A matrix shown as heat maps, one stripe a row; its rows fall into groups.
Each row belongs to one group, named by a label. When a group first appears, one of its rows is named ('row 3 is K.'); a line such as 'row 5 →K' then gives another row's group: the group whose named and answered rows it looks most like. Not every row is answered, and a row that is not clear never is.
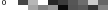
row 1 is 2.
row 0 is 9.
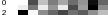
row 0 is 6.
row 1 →6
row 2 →9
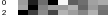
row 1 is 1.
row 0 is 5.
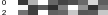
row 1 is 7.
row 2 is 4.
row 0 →9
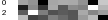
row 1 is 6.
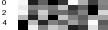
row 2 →6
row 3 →5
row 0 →7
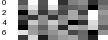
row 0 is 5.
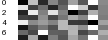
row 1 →7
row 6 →4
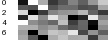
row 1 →4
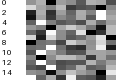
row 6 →4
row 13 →4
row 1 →2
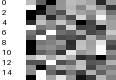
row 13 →1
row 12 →4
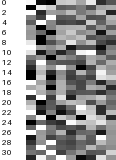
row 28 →9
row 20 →1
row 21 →7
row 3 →4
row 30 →4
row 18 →2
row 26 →2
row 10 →7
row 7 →1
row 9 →2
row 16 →2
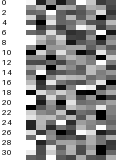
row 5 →7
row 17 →7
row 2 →9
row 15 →1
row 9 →1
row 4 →4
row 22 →2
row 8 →2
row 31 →4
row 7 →2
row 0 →7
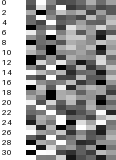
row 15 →4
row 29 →6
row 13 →4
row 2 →1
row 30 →9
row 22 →9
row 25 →7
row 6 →6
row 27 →4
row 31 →2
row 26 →2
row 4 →4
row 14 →2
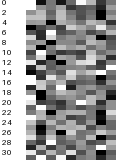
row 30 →6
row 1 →2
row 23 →2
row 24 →6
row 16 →2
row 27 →6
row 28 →4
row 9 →1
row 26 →5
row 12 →7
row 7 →6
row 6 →4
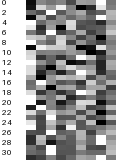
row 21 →9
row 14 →7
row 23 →4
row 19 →2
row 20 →7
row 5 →5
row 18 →7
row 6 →4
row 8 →2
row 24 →6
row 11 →7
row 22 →6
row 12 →2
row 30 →4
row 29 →4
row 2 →4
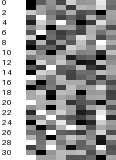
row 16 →1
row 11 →2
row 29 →9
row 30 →1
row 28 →6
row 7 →7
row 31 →2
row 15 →2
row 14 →9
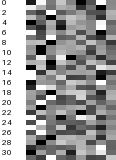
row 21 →1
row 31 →4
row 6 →6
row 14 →6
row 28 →1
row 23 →7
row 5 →5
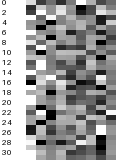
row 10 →1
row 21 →1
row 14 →2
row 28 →7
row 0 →7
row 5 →1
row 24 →1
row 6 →2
